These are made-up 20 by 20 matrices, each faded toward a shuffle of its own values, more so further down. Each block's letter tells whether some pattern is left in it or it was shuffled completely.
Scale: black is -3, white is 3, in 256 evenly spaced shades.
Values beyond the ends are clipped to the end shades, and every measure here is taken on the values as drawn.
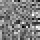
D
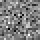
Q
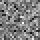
Q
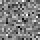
Q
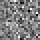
Q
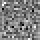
Q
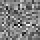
D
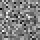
Q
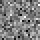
Q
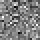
D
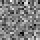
D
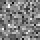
Q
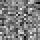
D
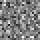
D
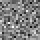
Q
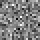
Q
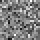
Q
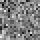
Q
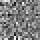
D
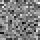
Q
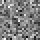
Q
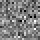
D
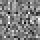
D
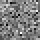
Q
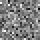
Q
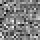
D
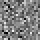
D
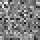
D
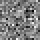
D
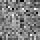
D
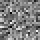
D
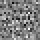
D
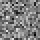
D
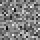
Q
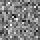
Q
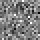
Q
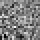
D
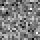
Q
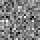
D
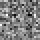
D
